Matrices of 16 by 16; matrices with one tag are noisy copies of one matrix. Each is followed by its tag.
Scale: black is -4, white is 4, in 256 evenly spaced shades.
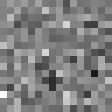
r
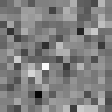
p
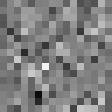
p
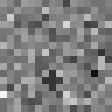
r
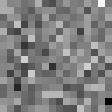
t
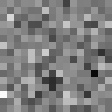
r
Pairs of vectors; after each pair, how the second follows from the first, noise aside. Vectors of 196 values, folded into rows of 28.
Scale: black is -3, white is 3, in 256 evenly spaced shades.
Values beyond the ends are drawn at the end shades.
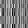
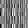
negated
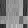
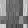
negated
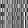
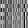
negated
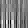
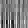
negated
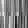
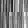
reversed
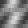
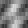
reversed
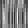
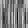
negated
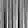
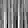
negated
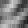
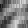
reversed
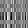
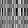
reversed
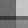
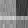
negated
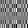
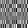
negated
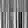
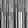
negated
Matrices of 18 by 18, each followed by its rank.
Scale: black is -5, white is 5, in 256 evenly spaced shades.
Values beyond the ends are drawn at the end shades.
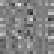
three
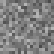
full rank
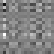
two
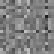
three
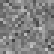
full rank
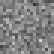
full rank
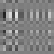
one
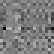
three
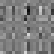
two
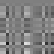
one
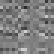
three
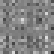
three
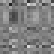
two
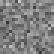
full rank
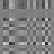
one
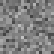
full rank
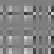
one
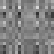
two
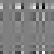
one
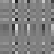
one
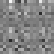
three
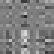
two
